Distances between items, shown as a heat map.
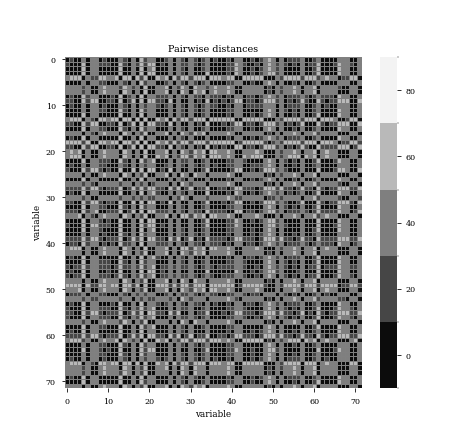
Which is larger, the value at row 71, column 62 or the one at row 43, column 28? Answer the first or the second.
the first
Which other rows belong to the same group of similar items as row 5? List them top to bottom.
0, 1, 2, 3, 8, 9, 10, 11, 12, 14, 15, 17, 19, 22, 23, 24, 26, 28, 29, 31, 32, 33, 35, 36, 37, 38, 39, 40, 43, 44, 45, 46, 47, 51, 53, 54, 55, 56, 58, 59, 60, 62, 63, 64, 65, 69, 70
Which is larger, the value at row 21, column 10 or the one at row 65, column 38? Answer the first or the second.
the first
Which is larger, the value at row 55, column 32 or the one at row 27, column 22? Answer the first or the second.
the second
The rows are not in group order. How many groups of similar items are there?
2
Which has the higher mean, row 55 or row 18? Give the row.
18
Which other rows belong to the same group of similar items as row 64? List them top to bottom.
0, 1, 2, 3, 5, 8, 9, 10, 11, 12, 14, 15, 17, 19, 22, 23, 24, 26, 28, 29, 31, 32, 33, 35, 36, 37, 38, 39, 40, 43, 44, 45, 46, 47, 51, 53, 54, 55, 56, 58, 59, 60, 62, 63, 65, 69, 70
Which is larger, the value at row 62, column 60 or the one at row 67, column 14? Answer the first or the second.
the second
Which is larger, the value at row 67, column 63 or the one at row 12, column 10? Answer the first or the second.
the first
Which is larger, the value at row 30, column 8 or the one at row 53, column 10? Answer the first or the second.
the first
